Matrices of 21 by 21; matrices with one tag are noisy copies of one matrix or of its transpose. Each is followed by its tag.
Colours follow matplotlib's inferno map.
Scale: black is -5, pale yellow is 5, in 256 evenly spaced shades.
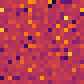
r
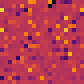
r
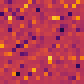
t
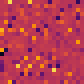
r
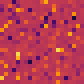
t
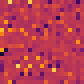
r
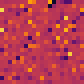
r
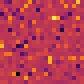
t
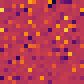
r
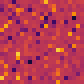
t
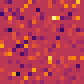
t
